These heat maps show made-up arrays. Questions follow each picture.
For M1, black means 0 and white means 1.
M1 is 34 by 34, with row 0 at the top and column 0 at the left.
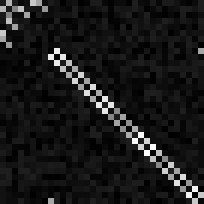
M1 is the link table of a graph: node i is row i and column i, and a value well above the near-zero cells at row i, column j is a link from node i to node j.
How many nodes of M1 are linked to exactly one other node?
5
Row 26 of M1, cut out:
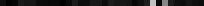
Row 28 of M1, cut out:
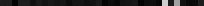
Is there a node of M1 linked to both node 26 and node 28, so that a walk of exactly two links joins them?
yes
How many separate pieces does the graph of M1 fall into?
2
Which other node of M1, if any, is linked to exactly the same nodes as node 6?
node 5
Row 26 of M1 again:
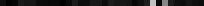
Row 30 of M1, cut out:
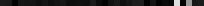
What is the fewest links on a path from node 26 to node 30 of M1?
4
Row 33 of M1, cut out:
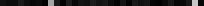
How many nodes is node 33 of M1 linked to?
2
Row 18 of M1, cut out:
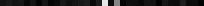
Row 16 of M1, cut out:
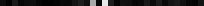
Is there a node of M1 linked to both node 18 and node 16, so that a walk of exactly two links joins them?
yes
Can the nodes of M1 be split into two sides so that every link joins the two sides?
yes
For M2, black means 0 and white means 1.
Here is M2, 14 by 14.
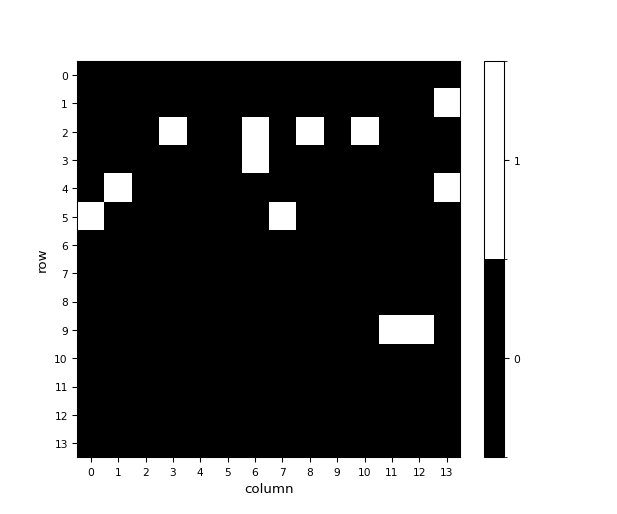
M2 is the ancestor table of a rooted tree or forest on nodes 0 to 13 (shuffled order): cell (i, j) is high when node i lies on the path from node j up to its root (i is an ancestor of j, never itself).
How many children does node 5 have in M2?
2
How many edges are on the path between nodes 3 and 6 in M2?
1
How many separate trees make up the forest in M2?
4
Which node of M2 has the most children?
2
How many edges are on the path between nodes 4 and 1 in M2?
1
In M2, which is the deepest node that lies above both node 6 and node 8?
2
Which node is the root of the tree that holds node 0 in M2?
5
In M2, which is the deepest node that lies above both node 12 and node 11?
9
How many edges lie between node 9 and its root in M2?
0
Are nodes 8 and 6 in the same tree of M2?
yes
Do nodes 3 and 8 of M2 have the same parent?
yes
